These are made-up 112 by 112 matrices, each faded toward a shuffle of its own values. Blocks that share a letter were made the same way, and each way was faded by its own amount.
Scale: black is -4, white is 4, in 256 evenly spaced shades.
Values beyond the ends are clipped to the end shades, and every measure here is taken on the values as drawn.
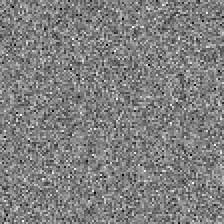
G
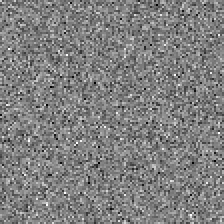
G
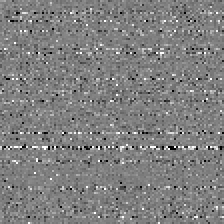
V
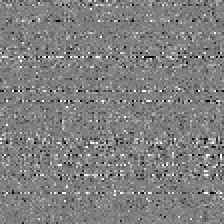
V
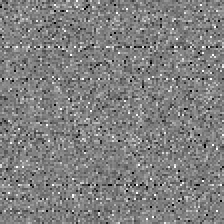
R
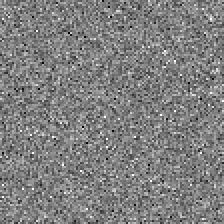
G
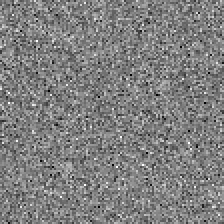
G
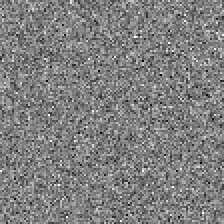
G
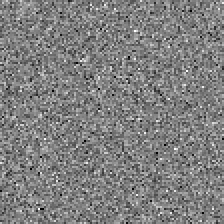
G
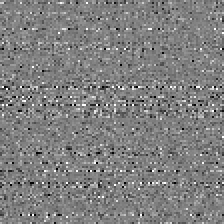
V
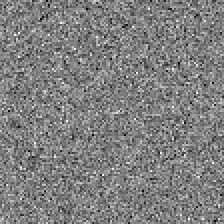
G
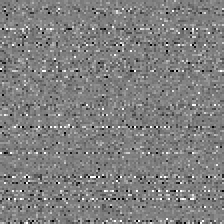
V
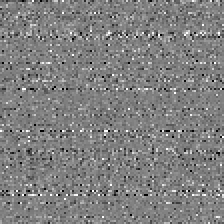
V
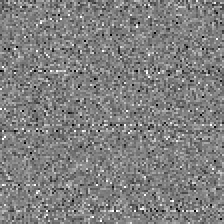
R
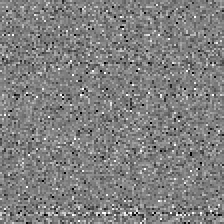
R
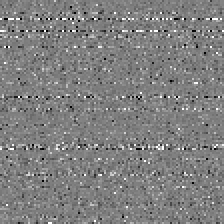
V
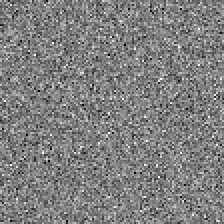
G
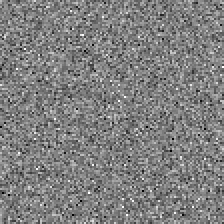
G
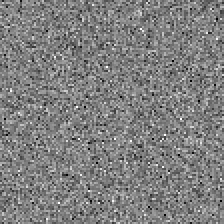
G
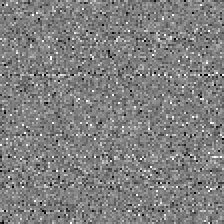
R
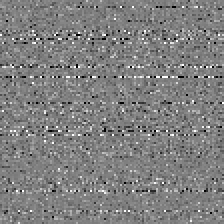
V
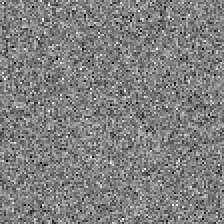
G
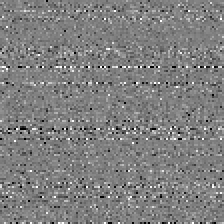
V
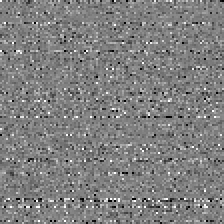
V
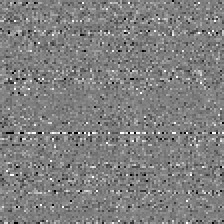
V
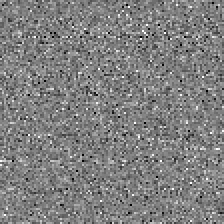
R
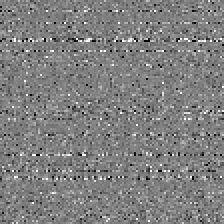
V
